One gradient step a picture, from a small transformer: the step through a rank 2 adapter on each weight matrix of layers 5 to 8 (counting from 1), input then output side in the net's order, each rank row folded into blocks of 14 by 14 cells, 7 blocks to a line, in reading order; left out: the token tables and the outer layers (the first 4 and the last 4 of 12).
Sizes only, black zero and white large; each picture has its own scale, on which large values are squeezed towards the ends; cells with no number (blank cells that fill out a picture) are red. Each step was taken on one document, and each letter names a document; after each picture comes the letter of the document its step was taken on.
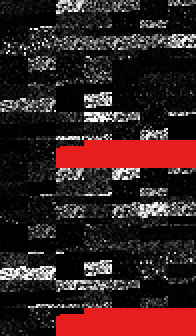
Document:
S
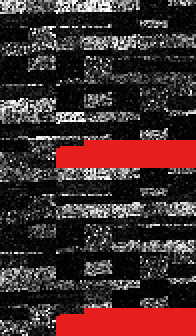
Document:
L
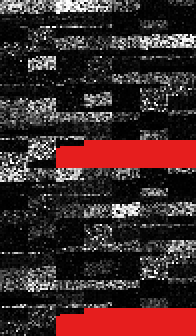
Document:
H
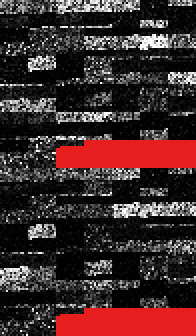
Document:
L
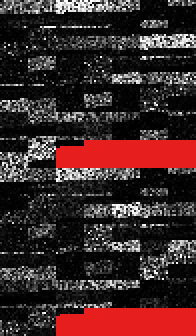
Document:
H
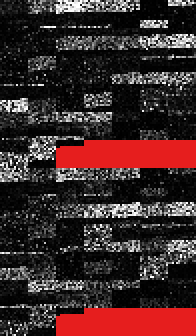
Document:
H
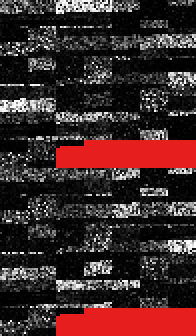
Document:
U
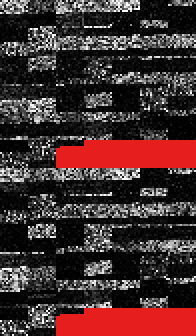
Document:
L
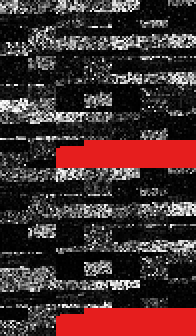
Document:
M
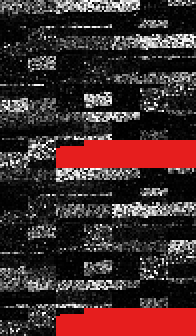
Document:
H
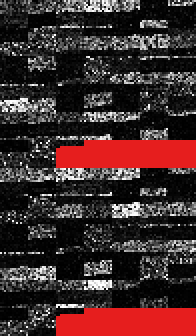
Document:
L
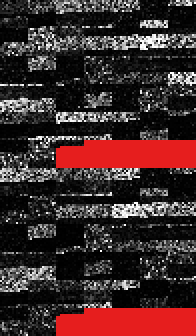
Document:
L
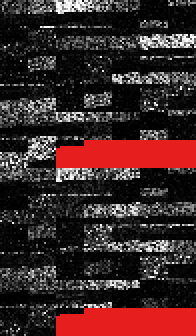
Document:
H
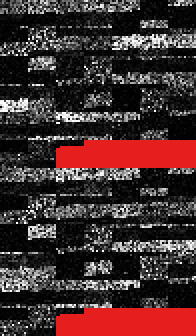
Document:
M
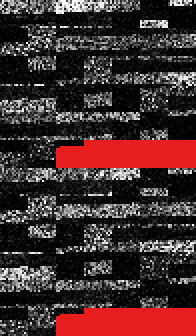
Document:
U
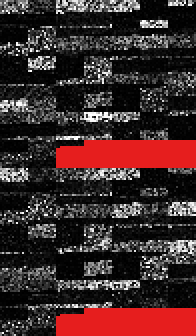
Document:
U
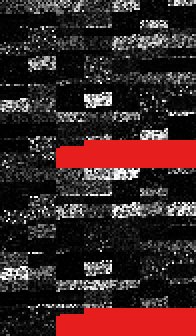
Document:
S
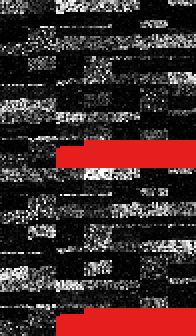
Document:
U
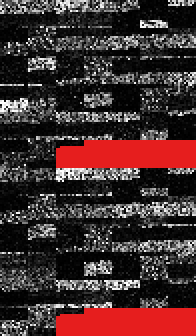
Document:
M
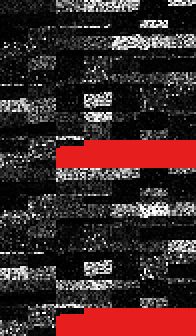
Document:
H
